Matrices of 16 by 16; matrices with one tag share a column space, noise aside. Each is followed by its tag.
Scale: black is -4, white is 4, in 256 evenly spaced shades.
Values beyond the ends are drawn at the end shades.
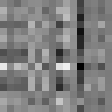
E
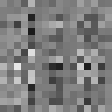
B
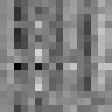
E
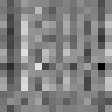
E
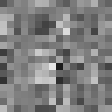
B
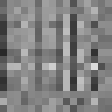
E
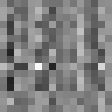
E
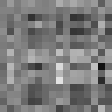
B
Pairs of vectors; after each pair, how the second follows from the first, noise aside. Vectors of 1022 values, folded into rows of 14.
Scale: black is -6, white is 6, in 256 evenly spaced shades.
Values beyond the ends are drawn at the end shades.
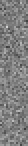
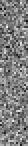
scaled up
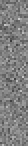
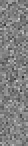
sign-scrambled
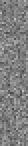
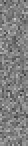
sign-scrambled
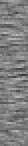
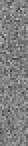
shuffled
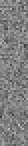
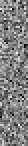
scaled up
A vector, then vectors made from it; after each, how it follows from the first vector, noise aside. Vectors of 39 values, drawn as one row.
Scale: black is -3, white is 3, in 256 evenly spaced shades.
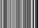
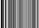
reversed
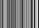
negated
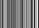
negated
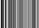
reversed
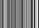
negated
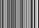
negated
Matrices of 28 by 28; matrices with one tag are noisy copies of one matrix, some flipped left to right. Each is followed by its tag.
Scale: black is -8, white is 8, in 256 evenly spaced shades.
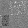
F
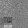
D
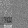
D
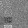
D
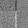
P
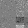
D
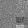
D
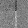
P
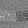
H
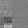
D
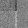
P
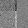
P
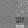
D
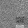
D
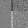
P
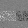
H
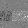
H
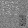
F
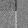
P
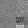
D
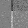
P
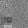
D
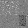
F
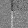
P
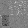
F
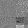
D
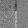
P
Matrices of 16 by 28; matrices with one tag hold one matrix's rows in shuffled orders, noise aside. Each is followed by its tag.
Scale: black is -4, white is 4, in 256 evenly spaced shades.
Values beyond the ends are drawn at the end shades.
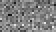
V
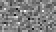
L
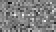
V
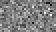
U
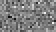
V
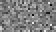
U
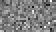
U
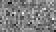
V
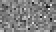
U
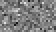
L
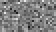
L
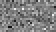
V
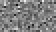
L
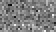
V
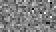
U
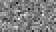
L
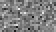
L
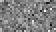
U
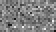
V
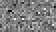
V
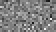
U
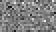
V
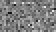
V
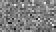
V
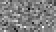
L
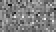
V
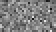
U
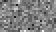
L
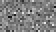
V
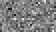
V
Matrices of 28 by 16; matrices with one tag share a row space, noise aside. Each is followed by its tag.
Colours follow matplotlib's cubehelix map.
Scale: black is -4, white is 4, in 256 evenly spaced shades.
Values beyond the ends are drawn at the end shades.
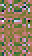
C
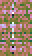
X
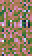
C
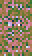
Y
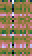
X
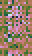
Y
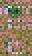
Y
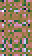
C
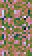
C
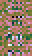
Y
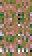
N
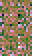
N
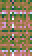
X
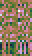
N
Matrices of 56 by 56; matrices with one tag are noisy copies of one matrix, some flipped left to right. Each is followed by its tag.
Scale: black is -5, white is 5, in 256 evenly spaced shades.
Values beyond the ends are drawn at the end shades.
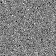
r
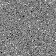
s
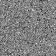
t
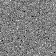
s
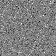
r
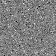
r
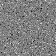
s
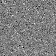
r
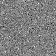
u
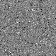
t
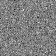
t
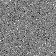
s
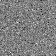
t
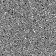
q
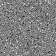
s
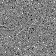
u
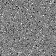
r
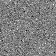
s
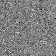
t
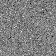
q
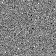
u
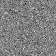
q
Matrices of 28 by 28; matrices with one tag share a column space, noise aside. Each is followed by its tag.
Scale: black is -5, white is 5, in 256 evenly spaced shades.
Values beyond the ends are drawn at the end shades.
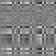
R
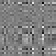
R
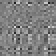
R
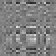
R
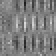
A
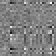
R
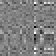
R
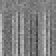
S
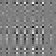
R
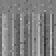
S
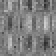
A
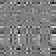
R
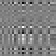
R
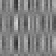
A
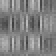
A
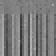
S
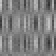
A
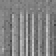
S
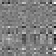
R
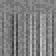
S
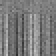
S
